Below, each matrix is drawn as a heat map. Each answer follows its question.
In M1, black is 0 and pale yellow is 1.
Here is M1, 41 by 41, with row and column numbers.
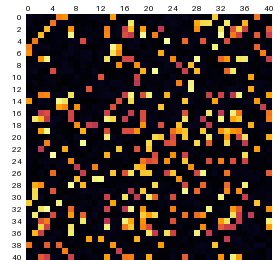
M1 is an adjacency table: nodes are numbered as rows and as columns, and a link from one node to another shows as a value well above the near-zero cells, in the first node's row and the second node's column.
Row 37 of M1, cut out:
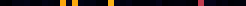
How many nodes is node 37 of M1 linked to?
4
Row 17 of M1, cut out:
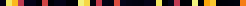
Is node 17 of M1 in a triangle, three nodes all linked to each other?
yes
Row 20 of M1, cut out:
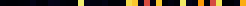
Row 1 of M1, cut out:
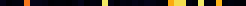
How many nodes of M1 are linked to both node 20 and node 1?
3
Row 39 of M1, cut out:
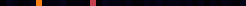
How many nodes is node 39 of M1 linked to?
2
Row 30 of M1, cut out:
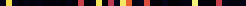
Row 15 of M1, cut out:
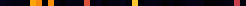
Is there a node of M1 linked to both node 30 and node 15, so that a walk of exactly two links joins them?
no
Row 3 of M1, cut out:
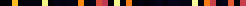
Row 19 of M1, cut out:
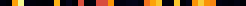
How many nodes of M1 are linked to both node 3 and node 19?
7
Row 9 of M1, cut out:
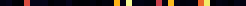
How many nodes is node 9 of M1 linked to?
7
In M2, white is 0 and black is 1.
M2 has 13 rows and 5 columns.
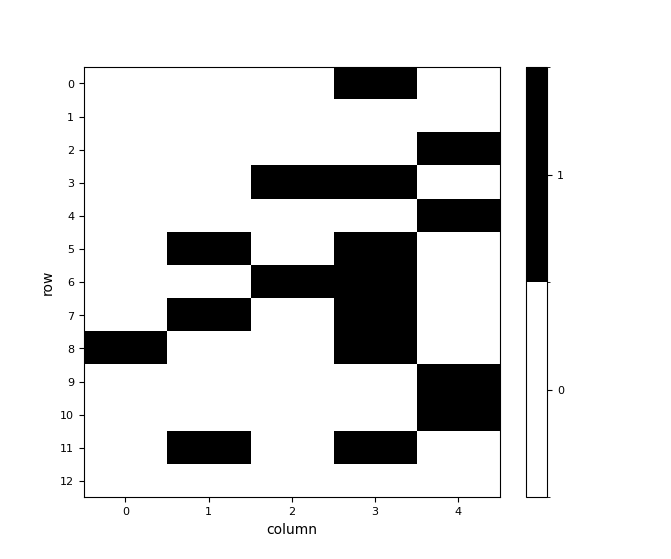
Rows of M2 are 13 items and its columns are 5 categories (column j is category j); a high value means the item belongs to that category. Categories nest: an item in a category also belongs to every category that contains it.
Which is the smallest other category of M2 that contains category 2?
3
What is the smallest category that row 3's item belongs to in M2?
2
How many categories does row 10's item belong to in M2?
1
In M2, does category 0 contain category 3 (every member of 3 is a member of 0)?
no
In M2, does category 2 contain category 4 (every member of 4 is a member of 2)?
no
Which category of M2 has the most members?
3
